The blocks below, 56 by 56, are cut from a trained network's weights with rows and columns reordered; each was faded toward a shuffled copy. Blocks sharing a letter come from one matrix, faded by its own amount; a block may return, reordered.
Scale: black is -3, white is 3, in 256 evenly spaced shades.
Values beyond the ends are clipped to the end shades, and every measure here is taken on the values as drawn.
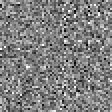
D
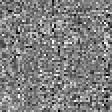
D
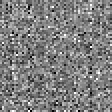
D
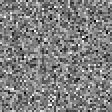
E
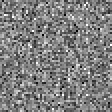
E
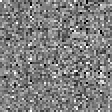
D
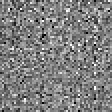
D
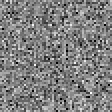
E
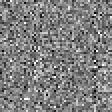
D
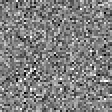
D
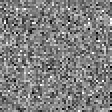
D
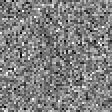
E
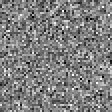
E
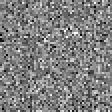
E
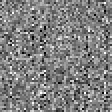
D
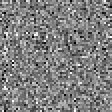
D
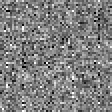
D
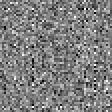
D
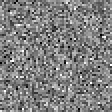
E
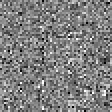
D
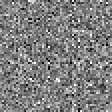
D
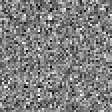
D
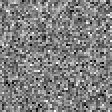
E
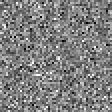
E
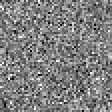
E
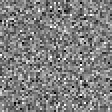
D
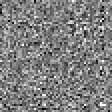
D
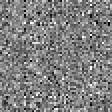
D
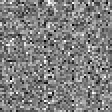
D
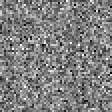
E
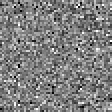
D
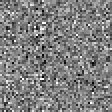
D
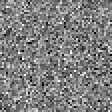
E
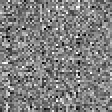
D
